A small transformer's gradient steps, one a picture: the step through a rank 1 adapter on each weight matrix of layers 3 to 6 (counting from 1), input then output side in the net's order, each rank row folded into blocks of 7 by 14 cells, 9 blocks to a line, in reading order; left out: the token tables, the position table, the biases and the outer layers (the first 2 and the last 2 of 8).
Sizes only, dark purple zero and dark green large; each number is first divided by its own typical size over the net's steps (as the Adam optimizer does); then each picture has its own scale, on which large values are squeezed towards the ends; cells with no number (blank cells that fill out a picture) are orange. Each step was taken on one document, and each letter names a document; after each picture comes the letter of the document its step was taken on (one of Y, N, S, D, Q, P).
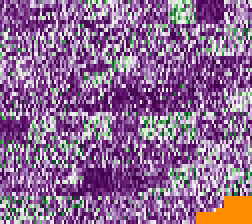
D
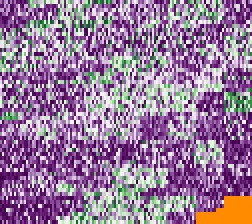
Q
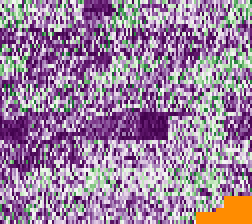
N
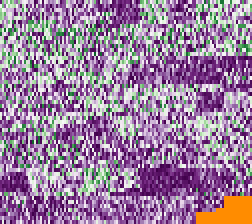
Q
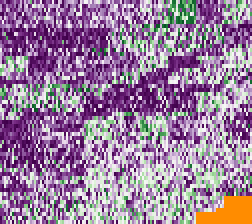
N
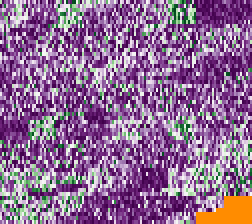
D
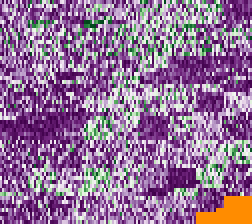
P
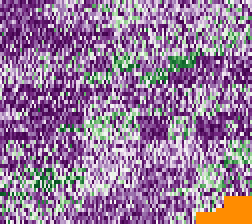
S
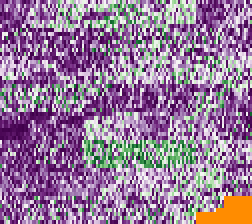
N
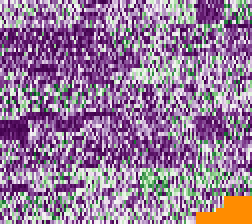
N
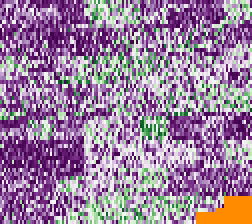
N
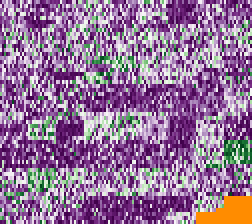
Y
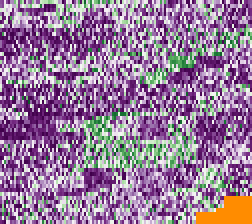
S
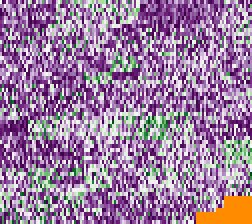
Y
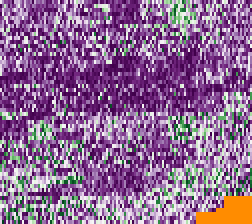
D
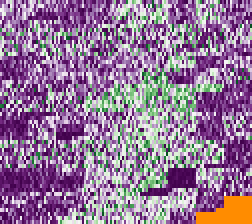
Q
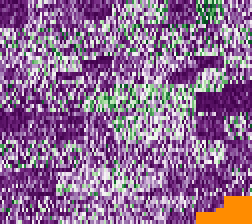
P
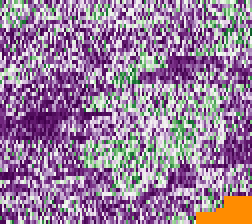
S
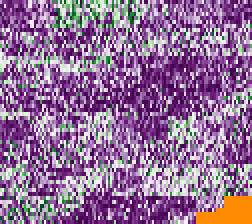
D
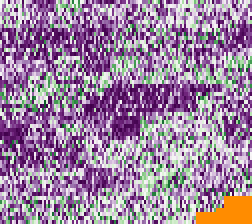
N
